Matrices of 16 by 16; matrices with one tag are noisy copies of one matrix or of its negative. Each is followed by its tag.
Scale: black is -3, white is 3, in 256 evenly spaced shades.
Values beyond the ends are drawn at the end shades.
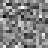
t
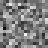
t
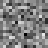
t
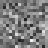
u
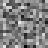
t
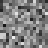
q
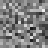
u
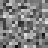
t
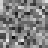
q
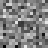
t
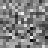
u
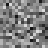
u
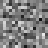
t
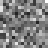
q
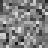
q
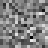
u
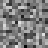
t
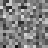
t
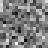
q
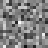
t
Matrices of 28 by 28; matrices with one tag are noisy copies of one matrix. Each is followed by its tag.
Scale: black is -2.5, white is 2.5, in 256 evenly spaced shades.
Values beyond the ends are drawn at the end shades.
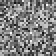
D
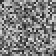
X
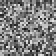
D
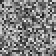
X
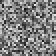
X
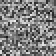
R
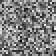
X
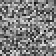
R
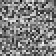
R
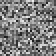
R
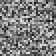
R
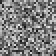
X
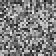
D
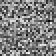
R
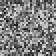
D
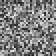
D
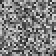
X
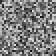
X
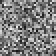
X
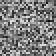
R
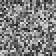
D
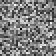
R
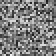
R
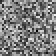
X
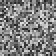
D
